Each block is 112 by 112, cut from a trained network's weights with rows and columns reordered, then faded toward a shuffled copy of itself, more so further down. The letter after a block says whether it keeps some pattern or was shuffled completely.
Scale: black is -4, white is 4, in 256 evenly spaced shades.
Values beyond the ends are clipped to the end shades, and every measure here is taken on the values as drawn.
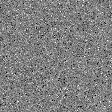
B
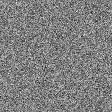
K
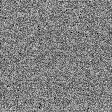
B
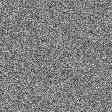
K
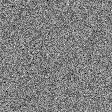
K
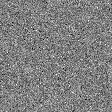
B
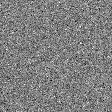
K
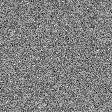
B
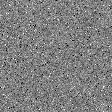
K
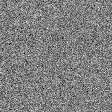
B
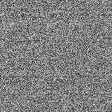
B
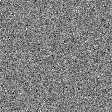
K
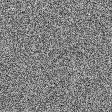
K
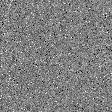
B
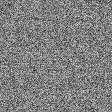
B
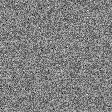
B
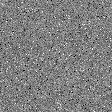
K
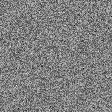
K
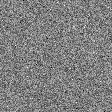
K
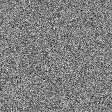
K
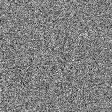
K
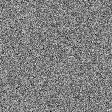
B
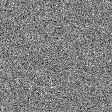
K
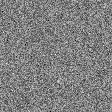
K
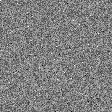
K
